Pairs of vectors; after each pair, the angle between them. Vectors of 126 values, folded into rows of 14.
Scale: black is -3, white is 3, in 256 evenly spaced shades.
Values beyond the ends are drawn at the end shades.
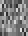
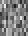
partly aligned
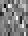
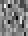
nearly opposite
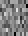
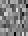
nearly parallel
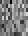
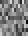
orthogonal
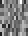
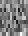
orthogonal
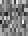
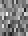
partly opposed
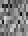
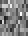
nearly opposite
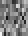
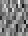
orthogonal
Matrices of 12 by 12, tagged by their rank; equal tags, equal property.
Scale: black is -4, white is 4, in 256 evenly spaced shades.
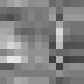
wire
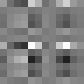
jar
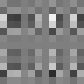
jar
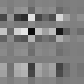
jar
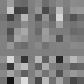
wire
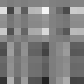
jar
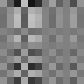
jar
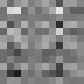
wire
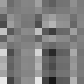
jar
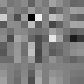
wire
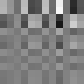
jar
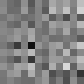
wire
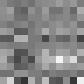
wire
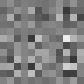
wire
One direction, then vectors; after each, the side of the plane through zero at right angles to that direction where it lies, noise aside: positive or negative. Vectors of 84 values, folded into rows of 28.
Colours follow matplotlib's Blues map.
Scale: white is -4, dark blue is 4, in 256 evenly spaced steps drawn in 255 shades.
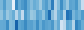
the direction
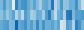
positive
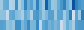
positive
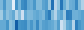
positive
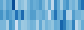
negative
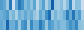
positive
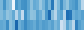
positive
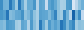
negative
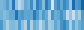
negative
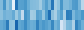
positive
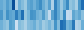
negative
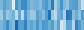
positive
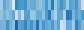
positive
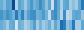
negative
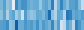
positive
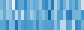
positive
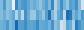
positive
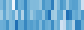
positive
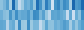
negative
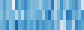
positive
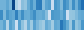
negative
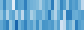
positive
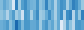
positive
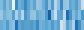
positive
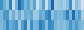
positive
